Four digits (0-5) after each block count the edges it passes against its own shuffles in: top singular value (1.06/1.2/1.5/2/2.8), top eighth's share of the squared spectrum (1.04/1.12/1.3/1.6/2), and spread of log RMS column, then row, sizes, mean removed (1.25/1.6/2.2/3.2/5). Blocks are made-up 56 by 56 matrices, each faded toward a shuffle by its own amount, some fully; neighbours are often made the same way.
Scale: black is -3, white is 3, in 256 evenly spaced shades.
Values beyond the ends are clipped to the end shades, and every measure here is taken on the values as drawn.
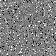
0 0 0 0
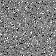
1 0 0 0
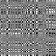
5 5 4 4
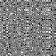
4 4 2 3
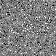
0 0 0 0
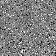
0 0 0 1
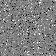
1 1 0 0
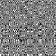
4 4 2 3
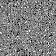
2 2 1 0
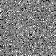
3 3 1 1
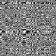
4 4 2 3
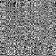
4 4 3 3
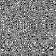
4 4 2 2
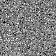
0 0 0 0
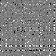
4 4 2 3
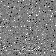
2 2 0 1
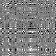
5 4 2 3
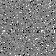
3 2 0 0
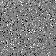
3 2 0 0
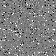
3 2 1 1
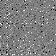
3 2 1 1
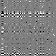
5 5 3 3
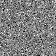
0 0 0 0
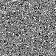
0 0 0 0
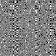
4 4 3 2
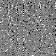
3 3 2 0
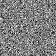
2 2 0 0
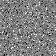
3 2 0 0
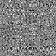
4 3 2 2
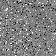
2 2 0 0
